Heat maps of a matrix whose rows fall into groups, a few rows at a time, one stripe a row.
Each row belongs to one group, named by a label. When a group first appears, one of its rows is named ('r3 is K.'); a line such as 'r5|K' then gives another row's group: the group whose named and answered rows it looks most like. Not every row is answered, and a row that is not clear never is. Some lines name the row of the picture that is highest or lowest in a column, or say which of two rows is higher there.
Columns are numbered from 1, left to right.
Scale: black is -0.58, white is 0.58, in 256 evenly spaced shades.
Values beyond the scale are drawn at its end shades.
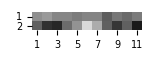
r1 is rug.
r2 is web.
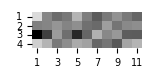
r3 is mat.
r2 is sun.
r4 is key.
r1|key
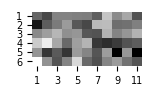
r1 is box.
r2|mat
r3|sun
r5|web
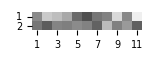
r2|box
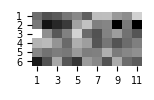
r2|web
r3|key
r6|mat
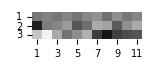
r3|rug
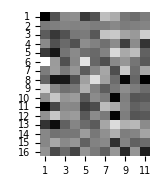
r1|mat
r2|sun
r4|web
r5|box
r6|key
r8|web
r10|rug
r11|mat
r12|rug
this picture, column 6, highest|8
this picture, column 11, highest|3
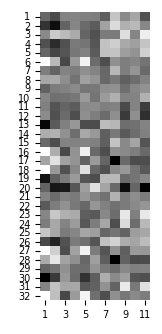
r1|box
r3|sun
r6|key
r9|mat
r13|mat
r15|box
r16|key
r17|rug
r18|key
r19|mat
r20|web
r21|box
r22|mat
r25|key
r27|key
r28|rug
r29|mat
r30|mat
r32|key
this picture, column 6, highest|20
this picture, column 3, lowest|20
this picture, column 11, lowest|20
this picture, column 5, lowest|30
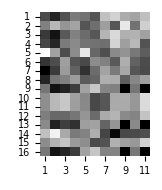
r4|box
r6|mat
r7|mat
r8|mat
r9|web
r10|sun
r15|sun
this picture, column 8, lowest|14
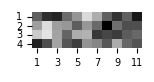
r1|web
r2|rug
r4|mat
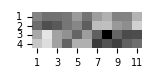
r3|rug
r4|rug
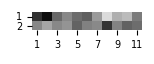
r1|box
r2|rug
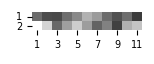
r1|web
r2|key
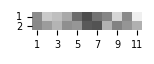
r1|sun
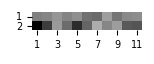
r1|sun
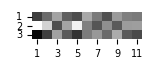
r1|mat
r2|key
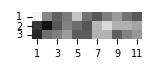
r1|key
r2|box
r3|mat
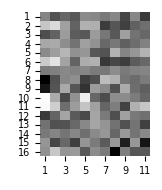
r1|web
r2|rug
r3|mat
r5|sun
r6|rug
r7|sun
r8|mat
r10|key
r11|key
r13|web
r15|web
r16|rug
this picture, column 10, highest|11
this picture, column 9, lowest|15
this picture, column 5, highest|10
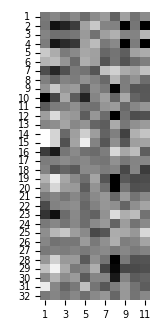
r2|web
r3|box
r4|web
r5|key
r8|box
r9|rug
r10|mat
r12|rug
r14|key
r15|key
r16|box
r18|web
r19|rug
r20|rug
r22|mat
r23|box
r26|box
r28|rug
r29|rug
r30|rug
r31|key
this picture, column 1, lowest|10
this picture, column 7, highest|7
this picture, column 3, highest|25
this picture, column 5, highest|15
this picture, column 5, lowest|10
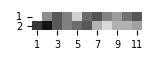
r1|key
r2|box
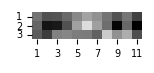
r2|web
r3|box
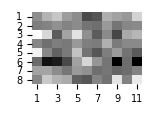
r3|key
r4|box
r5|key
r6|web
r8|sun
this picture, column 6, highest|6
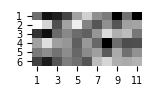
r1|web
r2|key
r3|box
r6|box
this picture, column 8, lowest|4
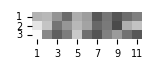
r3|key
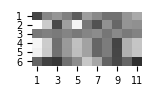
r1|mat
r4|key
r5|key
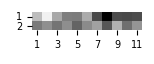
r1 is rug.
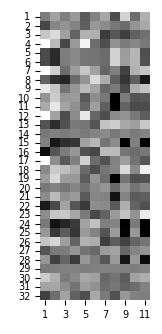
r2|mat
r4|key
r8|web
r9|key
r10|rug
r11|rug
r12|key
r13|box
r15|web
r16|mat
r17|key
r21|rug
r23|sun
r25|web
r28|web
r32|mat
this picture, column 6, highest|8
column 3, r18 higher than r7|Yes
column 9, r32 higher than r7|Yes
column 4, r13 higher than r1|No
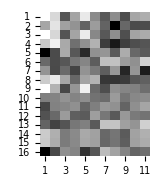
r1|key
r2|rug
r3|key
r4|rug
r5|mat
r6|box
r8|rug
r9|key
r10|sun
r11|mat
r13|box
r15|key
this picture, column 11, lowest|7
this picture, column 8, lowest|2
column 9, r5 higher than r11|Yes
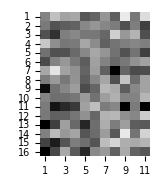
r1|sun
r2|web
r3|box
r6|mat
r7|rug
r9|mat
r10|box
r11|web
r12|box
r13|mat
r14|sun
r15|box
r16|mat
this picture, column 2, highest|7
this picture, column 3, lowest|11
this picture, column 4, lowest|11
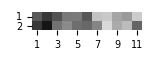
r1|box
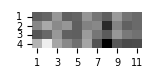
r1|mat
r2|rug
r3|mat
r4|rug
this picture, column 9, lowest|4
